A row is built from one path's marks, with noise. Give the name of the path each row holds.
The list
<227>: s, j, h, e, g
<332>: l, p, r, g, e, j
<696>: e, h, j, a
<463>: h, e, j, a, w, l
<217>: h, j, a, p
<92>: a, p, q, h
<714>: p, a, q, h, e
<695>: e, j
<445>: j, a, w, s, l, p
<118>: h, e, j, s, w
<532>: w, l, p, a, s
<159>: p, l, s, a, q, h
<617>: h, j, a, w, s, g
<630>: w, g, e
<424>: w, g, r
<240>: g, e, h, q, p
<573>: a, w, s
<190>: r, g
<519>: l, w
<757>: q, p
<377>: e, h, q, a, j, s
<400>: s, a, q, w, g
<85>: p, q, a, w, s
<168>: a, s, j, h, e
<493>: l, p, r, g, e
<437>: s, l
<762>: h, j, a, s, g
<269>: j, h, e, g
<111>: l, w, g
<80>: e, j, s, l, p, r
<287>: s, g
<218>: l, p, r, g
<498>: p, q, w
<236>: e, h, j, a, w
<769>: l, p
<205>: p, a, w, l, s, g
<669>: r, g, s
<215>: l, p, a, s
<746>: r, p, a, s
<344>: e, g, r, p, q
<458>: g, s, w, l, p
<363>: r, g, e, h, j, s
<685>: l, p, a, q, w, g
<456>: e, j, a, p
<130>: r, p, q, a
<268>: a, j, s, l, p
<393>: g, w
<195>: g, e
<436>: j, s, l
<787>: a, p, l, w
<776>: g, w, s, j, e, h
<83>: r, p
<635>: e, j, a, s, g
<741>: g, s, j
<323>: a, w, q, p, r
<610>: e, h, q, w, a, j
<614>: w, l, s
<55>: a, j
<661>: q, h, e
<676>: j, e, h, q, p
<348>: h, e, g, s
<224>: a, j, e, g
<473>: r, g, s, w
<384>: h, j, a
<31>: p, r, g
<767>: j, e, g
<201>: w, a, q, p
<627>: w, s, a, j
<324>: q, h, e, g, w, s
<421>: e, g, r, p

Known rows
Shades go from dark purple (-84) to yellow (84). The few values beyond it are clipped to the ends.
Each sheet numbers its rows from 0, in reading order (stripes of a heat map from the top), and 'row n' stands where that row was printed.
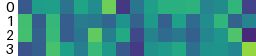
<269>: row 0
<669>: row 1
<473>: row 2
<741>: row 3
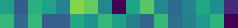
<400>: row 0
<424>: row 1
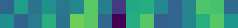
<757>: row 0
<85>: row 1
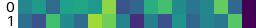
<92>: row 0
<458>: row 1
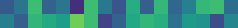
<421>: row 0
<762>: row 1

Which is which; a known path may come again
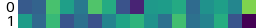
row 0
<741>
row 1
<190>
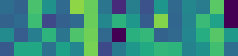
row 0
<458>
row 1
<218>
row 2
<85>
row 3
<269>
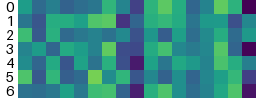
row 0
<323>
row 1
<762>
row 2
<669>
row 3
<92>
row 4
<363>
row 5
<473>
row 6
<201>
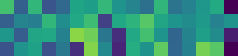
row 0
<424>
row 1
<217>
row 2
<400>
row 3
<344>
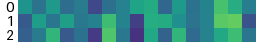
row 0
<83>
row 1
<757>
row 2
<421>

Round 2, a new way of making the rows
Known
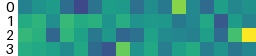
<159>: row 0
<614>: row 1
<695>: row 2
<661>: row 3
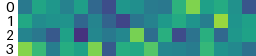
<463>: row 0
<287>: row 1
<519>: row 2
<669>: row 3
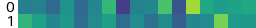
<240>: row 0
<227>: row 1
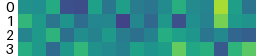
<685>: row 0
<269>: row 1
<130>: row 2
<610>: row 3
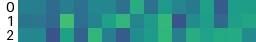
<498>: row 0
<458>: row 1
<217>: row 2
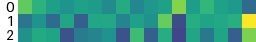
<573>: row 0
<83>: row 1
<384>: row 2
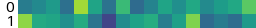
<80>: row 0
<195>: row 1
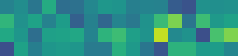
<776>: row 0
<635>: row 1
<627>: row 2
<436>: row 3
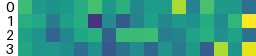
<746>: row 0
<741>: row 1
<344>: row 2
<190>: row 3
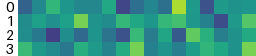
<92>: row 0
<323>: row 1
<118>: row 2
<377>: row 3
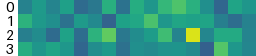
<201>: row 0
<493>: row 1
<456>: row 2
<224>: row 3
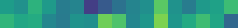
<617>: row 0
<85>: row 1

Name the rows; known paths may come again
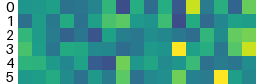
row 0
<696>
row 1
<268>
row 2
<332>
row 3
<55>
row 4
<661>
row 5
<400>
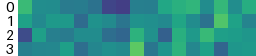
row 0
<762>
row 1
<224>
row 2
<437>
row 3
<787>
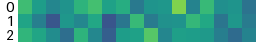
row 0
<746>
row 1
<236>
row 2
<493>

